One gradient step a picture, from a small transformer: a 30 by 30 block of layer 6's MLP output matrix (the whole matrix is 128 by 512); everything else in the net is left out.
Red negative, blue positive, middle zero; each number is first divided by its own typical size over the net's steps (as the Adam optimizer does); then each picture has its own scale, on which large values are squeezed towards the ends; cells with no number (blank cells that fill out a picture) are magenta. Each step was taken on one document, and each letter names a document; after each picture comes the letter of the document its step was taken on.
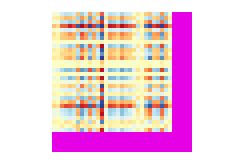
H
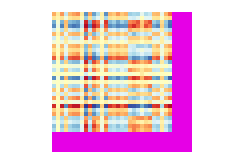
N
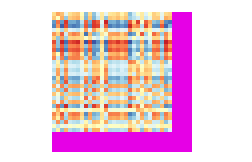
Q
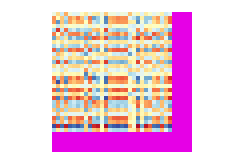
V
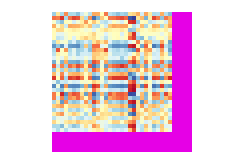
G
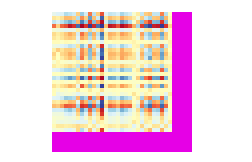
H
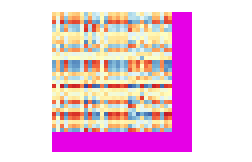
Q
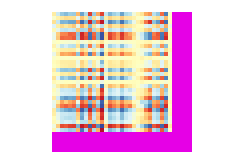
H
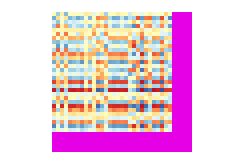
V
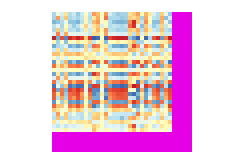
V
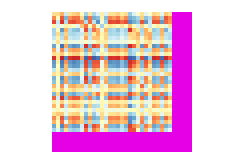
Q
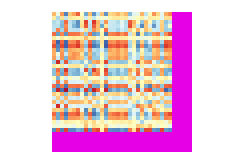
Q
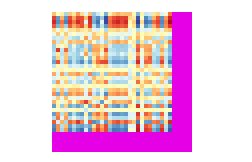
G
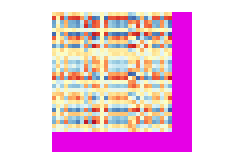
G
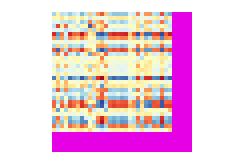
H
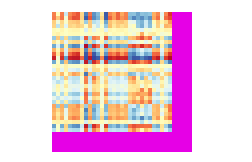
N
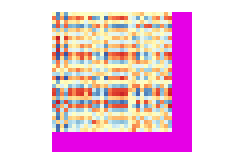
V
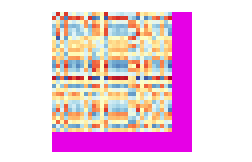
G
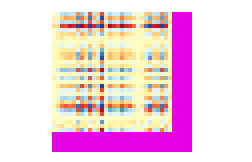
H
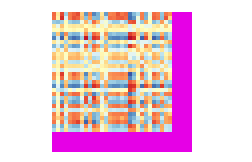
V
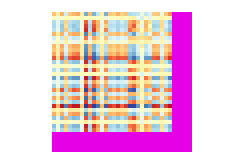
N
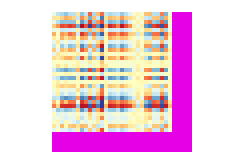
H
